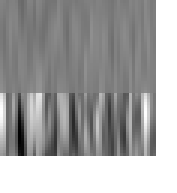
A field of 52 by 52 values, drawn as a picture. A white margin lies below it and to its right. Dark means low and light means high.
A few values lie far out on both sides of the bulk. The grain runs up and down. The halves do not mirror each other. No overall slope runs across the table. The top part is calmer, up to a seam about 60% of the way down.
